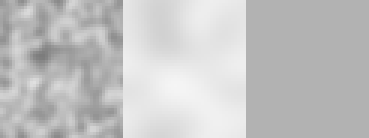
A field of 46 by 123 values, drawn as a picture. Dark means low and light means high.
The table splits into one row of 3 panels. Panel 1,1: high, blotchy. Panel 1,2: very high, smooth, faint in contrast. Panel 1,3: high, flat.
